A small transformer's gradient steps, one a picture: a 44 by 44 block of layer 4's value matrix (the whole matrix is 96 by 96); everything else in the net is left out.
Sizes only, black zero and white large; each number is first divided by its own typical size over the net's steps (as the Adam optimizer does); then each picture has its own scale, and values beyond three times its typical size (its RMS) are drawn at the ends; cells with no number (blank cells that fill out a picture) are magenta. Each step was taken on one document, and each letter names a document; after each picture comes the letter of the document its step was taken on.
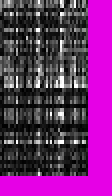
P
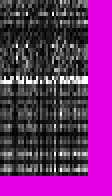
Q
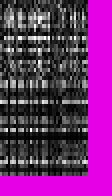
P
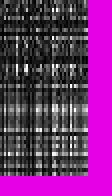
Q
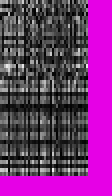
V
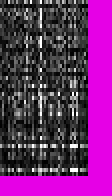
P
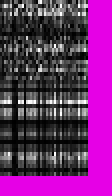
Q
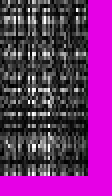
V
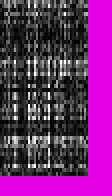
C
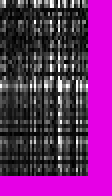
P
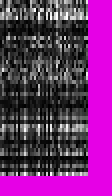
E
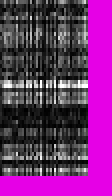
C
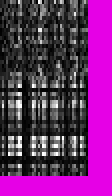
P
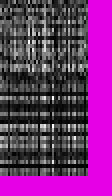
V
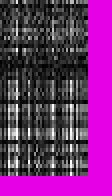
C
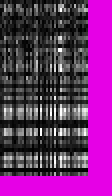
Q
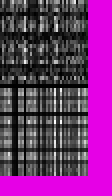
E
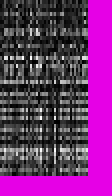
C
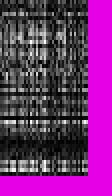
V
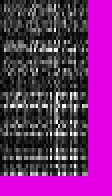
C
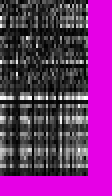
E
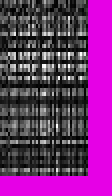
V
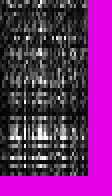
P
